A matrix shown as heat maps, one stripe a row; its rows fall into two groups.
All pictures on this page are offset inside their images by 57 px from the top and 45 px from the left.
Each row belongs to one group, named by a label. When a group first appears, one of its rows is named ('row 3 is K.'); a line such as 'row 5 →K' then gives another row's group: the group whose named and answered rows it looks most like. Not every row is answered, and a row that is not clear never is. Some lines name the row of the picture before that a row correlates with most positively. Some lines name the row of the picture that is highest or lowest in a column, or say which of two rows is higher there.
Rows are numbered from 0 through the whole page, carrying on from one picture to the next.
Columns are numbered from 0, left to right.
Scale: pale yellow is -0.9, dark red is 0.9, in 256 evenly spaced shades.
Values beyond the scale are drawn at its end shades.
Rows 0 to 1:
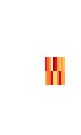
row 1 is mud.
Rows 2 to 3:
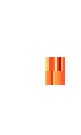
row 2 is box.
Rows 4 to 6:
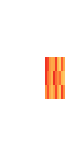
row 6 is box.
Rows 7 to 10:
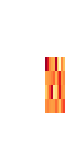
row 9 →mud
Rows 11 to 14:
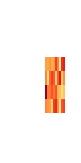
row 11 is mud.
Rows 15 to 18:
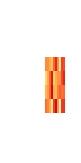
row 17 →mud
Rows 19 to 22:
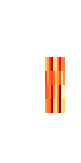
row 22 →mud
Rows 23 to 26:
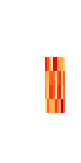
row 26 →box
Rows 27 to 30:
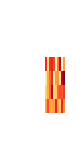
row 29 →mud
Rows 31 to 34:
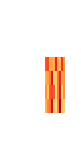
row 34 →mud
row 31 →box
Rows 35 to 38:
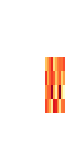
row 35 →mud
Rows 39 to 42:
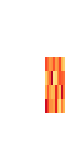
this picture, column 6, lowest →42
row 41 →box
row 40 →mud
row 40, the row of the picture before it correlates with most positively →35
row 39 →mud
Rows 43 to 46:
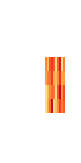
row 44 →mud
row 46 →mud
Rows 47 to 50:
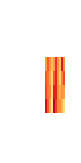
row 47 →box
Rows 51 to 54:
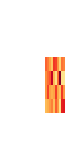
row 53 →box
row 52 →mud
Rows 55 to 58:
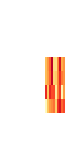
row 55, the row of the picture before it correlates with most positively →52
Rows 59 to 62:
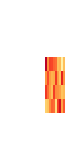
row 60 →box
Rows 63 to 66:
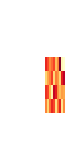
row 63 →mud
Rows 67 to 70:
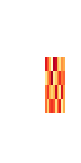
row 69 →box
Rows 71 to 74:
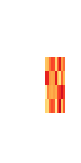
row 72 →box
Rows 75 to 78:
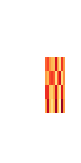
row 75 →box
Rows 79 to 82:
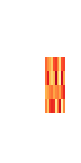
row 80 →box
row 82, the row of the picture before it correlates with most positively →76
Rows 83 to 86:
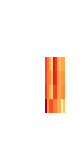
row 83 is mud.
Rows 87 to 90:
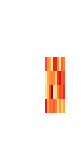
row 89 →mud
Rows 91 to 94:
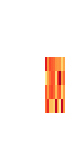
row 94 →box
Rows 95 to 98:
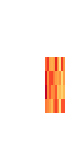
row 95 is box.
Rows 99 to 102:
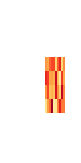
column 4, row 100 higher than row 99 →No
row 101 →box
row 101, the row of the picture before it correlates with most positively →95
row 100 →box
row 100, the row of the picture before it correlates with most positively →95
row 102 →mud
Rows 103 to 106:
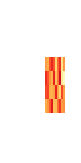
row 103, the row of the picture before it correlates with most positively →99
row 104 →mud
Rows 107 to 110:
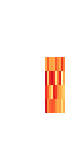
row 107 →box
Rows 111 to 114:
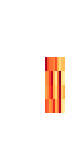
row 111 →box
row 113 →mud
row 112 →mud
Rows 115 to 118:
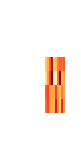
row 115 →mud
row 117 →box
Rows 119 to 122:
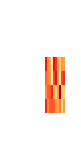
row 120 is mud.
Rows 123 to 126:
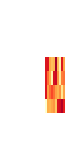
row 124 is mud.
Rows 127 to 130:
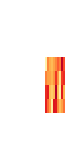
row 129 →box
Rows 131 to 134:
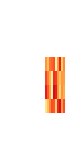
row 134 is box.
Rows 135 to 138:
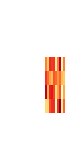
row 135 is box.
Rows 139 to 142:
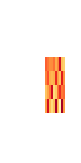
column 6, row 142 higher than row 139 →No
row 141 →mud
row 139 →mud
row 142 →box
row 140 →box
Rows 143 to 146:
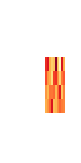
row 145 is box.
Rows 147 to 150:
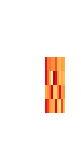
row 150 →box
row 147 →box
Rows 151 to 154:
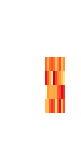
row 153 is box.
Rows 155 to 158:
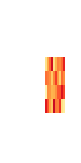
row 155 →mud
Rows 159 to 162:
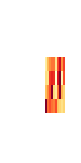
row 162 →box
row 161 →mud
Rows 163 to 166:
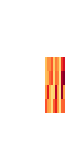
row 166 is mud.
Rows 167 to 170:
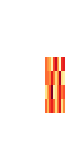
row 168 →mud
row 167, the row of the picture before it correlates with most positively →166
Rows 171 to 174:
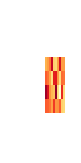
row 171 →mud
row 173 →box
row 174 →mud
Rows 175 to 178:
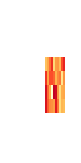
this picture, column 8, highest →175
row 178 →box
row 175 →mud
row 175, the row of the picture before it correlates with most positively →171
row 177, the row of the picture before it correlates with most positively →172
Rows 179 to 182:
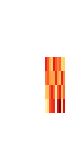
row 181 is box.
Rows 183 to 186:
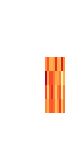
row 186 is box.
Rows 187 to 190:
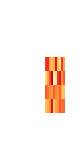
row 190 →mud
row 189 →mud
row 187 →box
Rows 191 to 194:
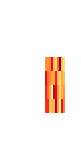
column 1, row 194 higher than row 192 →Yes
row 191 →mud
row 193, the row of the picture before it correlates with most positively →187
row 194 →box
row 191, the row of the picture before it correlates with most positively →188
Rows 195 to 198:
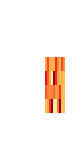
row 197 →mud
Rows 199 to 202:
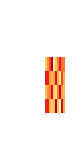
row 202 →box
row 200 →box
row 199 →mud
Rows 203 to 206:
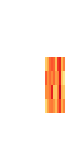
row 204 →mud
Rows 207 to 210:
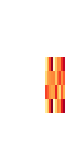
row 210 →mud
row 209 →box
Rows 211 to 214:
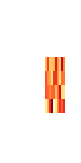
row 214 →mud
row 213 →mud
